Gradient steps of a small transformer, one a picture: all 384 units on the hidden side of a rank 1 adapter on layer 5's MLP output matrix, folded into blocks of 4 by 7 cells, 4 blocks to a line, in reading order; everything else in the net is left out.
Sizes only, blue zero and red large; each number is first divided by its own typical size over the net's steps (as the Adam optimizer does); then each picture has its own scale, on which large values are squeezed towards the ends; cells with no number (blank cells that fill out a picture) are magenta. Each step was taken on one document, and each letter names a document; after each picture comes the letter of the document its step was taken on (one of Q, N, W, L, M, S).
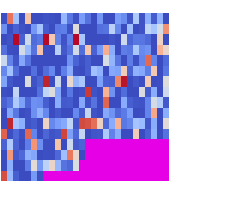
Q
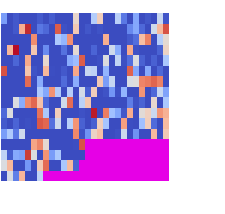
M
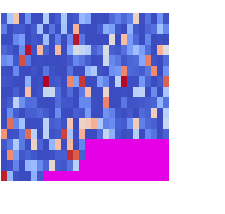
Q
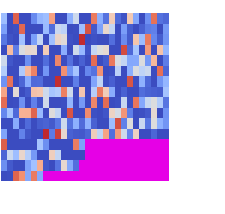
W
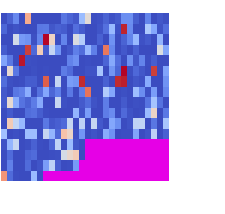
Q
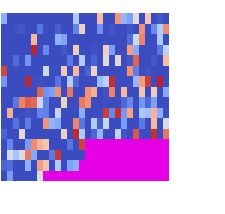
M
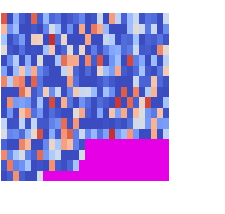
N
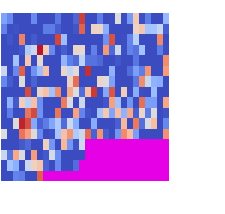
N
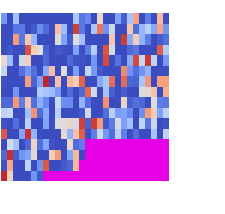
M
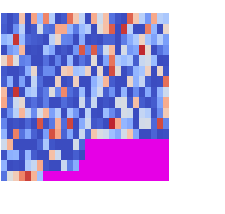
W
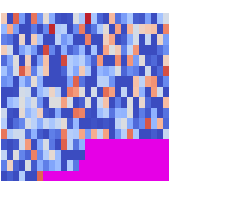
N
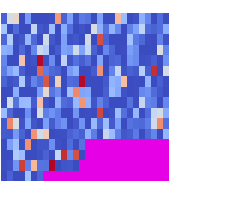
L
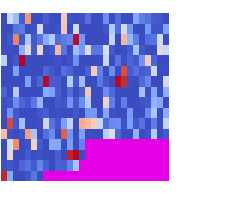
Q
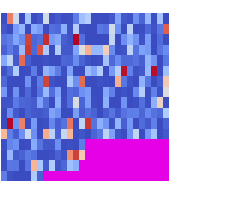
Q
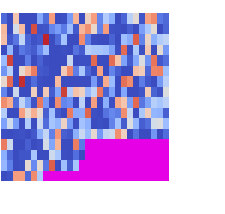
W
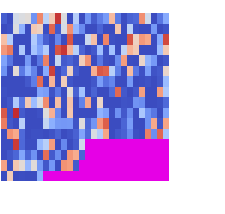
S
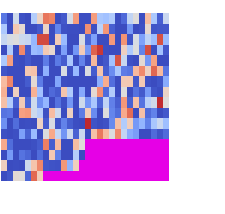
W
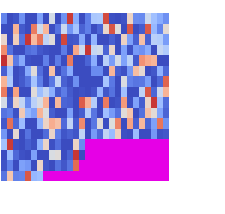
W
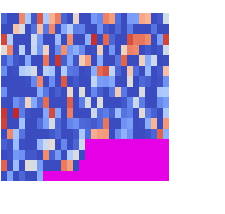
S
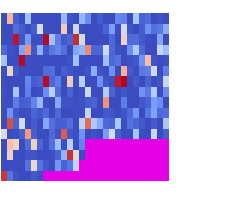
Q
